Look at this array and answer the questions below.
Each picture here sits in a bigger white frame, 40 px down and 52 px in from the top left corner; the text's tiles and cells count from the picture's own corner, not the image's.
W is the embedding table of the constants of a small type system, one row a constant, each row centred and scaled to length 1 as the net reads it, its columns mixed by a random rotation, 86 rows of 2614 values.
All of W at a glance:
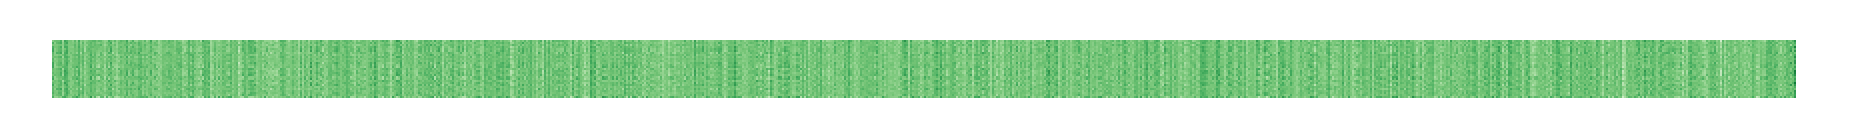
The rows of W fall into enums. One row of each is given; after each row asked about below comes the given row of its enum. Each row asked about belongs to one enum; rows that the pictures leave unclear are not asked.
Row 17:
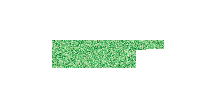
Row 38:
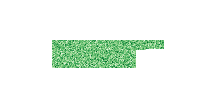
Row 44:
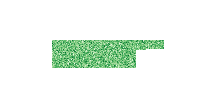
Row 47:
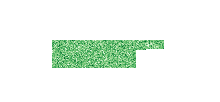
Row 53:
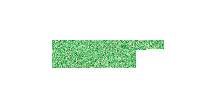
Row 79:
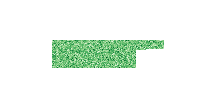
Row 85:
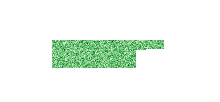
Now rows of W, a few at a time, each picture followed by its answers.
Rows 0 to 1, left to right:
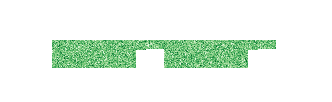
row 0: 47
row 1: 44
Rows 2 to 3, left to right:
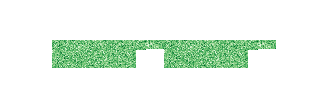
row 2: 47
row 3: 47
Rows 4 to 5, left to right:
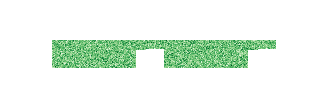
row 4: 38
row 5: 17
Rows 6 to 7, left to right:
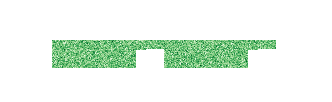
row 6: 85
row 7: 44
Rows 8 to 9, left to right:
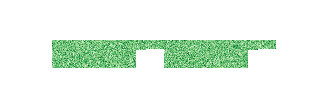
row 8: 44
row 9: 53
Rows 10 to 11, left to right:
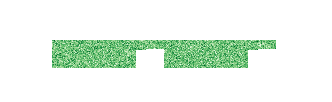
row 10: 17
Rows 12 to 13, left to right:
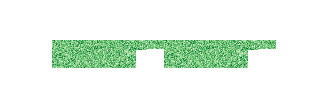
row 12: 17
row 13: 17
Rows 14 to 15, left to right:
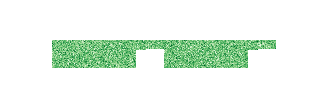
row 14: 44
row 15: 47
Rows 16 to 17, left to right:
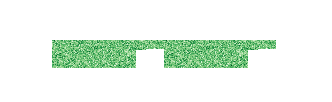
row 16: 17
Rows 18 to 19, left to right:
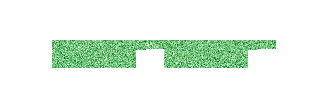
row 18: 47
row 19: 38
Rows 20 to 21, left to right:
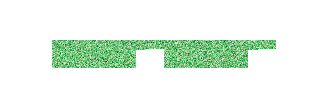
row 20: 38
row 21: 85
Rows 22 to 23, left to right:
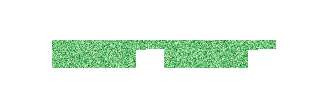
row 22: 44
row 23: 85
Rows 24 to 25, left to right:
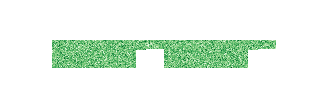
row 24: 47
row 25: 79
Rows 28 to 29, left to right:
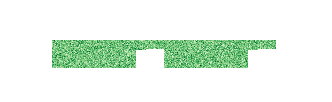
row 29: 44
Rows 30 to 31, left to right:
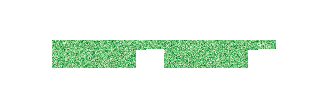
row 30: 85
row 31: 47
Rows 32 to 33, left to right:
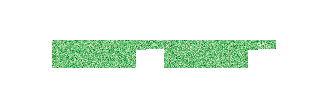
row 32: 79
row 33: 47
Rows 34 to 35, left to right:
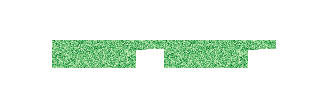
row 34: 17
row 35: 17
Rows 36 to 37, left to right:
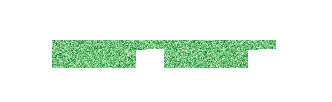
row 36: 17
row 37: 85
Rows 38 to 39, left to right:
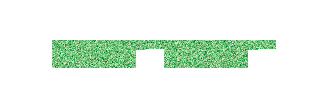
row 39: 85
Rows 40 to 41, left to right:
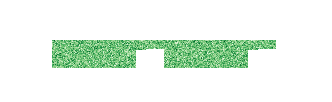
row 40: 17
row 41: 85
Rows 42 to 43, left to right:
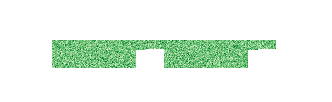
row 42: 38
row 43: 53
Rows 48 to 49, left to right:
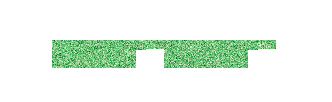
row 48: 17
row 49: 47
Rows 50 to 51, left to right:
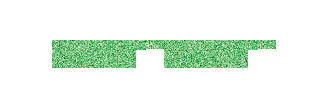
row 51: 44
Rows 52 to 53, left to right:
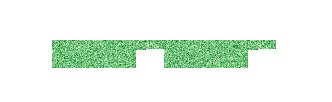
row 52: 47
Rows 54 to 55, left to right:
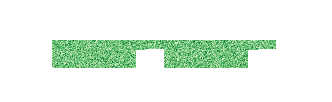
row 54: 38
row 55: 85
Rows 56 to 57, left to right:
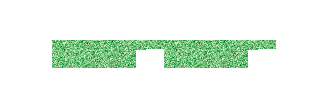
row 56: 85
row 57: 85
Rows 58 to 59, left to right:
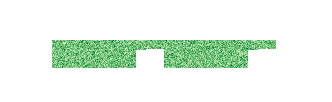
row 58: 85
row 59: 17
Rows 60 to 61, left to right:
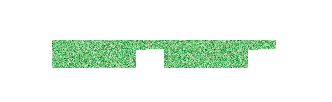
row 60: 44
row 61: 79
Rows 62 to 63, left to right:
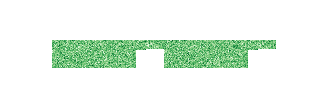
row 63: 53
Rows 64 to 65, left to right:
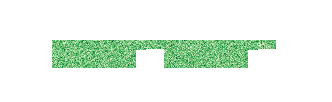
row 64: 85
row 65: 47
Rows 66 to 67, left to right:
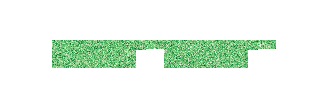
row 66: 17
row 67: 47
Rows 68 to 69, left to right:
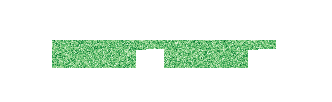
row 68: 17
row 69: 85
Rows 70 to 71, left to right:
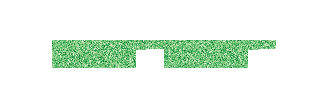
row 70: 44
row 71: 79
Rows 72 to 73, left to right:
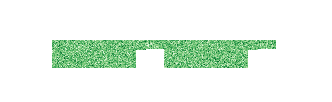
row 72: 47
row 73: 38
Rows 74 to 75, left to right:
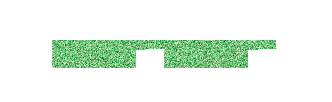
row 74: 38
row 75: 85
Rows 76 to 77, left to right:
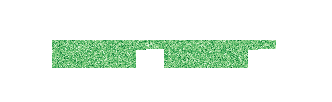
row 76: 47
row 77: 79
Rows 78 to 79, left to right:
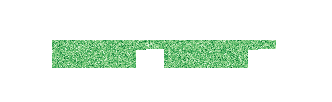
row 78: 47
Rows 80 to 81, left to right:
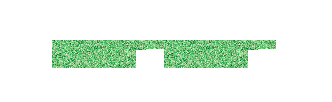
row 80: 17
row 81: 17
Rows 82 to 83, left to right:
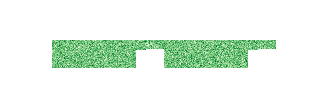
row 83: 44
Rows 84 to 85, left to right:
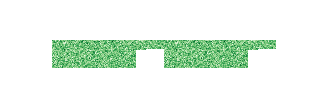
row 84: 85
